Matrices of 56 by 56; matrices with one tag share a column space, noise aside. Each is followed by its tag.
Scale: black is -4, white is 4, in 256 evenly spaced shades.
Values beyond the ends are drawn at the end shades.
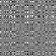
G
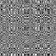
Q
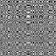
G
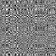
Q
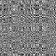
Q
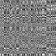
Q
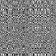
Q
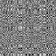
Q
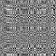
Q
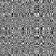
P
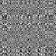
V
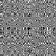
P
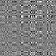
G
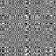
V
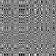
Q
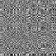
Q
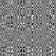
V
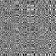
Q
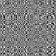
V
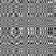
P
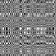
P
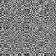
Q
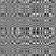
P
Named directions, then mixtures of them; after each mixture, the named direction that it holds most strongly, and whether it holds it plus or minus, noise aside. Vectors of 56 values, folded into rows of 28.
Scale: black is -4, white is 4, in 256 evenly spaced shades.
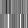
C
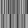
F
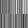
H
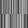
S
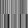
F, minus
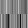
C, minus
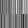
H, plus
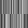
S, plus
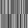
C, minus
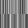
F, minus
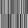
C, minus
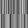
F, plus
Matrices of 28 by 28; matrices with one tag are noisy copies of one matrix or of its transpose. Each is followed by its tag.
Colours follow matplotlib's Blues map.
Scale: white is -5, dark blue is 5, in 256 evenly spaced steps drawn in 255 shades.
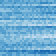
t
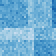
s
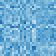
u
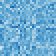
u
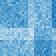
s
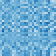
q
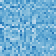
u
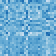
u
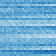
t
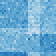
s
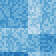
s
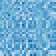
q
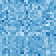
u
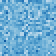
u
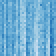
t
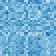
u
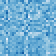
u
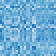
u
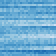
t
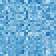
u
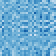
q
